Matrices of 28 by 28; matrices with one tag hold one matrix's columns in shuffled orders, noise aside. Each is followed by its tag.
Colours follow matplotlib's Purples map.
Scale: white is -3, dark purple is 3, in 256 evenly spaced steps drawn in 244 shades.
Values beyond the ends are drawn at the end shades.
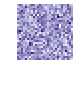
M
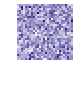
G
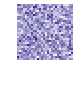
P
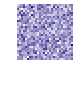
P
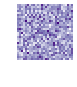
M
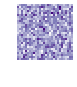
G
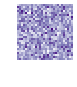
G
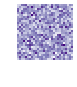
P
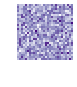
M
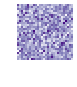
M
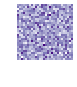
P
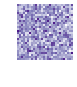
M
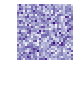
M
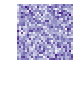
G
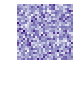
M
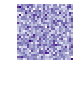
P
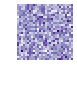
M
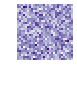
P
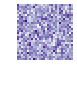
M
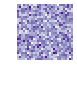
P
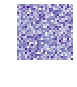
P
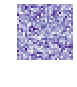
G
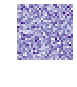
P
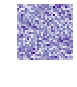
P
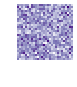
P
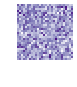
G
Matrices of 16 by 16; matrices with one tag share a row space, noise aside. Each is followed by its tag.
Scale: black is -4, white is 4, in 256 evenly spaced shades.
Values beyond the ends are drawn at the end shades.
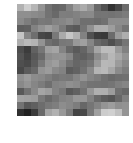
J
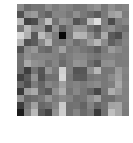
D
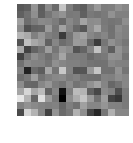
D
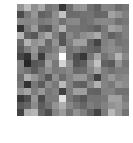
D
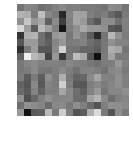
D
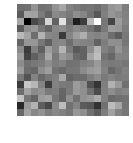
D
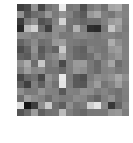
D
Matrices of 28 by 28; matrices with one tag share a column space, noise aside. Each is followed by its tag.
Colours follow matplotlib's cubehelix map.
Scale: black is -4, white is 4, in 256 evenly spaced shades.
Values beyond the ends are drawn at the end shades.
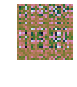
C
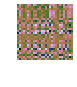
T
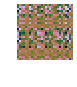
C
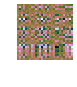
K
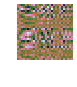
C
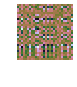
K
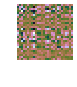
C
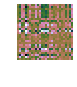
T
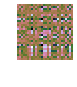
K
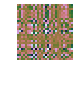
T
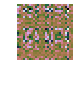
C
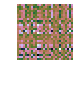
T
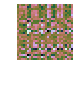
T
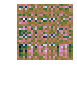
K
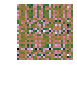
T
